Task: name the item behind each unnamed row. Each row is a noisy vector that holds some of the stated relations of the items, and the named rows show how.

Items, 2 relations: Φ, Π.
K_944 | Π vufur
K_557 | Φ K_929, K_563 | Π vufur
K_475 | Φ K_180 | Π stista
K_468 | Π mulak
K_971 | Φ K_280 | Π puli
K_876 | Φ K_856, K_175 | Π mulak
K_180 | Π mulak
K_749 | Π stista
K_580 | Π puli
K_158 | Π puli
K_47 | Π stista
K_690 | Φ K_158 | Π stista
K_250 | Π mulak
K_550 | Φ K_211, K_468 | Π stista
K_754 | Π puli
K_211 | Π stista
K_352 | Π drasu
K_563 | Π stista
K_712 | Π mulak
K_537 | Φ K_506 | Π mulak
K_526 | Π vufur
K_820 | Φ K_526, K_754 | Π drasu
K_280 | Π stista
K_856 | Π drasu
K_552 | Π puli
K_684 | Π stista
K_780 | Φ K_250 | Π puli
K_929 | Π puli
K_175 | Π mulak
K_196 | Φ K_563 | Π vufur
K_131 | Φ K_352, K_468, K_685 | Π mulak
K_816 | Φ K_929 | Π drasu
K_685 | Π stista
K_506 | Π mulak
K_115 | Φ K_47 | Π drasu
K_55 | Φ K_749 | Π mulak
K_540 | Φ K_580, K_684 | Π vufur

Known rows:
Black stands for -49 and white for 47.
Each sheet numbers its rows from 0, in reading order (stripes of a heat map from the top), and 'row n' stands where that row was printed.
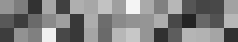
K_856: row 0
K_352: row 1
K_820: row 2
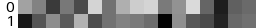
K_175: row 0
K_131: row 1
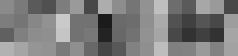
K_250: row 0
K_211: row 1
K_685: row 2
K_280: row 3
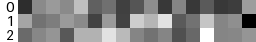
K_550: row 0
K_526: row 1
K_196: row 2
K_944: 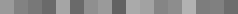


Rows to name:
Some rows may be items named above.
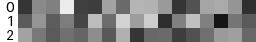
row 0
K_820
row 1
K_876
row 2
K_780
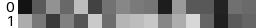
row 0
K_131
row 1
K_175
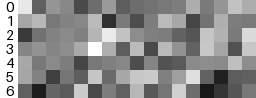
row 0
K_158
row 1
K_47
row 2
K_816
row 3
K_563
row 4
K_971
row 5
K_175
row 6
K_468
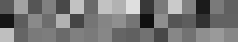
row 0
K_876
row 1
K_131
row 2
K_552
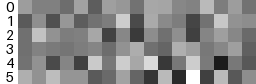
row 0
K_944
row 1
K_115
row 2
K_475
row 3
K_712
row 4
K_876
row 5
K_580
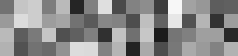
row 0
K_540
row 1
K_684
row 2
K_754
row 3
K_929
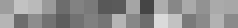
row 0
K_690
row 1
K_506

